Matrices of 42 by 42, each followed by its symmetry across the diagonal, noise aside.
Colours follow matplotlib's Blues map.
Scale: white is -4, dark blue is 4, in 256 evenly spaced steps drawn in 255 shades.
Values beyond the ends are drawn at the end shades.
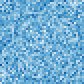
symmetric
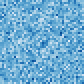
symmetric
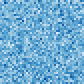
neither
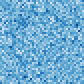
symmetric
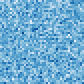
neither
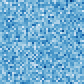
neither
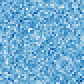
symmetric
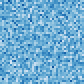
neither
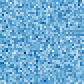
neither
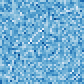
symmetric
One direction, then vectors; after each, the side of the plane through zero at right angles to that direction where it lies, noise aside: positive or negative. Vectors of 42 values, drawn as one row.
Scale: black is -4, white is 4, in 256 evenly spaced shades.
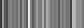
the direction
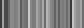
positive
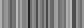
negative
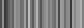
positive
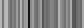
negative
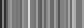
positive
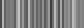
positive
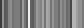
positive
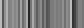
negative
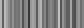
negative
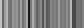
negative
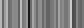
negative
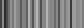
positive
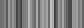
positive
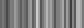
positive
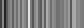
positive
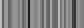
negative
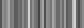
positive
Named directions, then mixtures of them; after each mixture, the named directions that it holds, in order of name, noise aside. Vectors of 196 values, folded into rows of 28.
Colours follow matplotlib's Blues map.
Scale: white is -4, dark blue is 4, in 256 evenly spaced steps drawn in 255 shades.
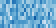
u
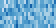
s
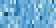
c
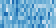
c, u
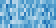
u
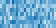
u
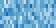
s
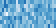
c, s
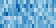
c, s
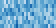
s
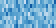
s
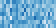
u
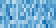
u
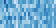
s, u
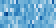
c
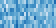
s, u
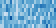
c, u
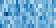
c, s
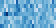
c, s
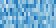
s, u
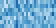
s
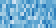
u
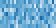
c, s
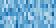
s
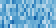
u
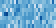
c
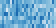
c, u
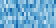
s, u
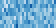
s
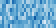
u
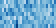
s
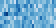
c, s
